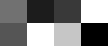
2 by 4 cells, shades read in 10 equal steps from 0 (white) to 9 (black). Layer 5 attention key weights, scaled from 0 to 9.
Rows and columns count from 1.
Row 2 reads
6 0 2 9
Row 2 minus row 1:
1 -8 -5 9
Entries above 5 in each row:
2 2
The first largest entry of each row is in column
2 4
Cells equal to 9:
1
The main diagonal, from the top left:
5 0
